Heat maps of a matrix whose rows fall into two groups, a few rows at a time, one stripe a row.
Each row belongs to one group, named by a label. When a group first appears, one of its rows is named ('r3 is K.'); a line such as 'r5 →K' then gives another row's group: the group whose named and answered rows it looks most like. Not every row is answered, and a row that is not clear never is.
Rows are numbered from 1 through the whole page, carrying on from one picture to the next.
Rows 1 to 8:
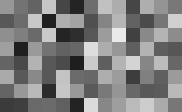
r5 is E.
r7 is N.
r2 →N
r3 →E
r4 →E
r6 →N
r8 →E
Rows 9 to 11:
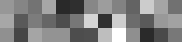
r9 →E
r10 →E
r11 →N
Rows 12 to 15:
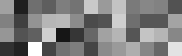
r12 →E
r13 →N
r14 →E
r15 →N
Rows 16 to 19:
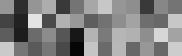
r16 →E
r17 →N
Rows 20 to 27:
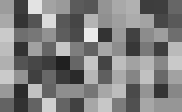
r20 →N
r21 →E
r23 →N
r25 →E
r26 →N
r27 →E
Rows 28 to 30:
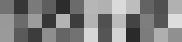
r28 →E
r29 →N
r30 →E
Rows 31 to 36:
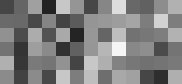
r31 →N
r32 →E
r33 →N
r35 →E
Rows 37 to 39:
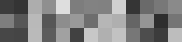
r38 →N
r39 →N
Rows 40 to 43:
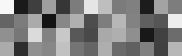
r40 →E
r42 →N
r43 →N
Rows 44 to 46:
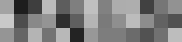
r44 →E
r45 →E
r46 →N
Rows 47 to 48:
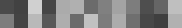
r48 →N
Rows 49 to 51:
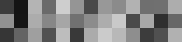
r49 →N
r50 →N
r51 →N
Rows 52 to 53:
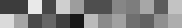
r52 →N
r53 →E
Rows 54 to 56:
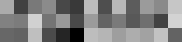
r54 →E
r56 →E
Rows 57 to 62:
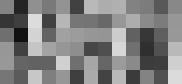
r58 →N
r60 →N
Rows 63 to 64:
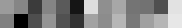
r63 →E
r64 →E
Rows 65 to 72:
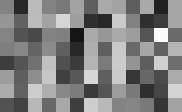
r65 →N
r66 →N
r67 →E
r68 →E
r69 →E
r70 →E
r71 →N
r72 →N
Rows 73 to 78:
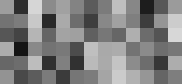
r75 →N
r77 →N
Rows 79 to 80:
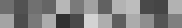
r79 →N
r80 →E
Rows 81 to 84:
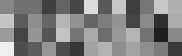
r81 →E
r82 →N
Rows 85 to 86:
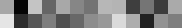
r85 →N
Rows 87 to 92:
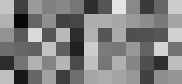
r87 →N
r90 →E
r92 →E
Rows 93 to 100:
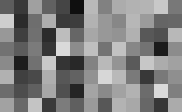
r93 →E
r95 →N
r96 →N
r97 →E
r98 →E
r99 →E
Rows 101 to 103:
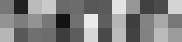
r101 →N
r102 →E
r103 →E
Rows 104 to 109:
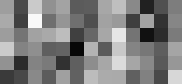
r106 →N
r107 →E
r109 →N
